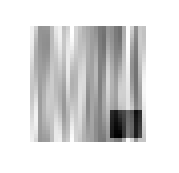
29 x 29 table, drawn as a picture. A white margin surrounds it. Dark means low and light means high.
Most values sit high, with a long tail of low ones. On average the colour sits 70% of the way up the scale. The bottom right is the ninth with the lowest average. In the bottom right lies a patch that is lower than the rest. Values change most from cell to cell in the bottom right.
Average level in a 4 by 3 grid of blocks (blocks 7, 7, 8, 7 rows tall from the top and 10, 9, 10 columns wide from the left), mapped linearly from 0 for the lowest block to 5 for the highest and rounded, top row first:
544 | 544 | 544 | 540
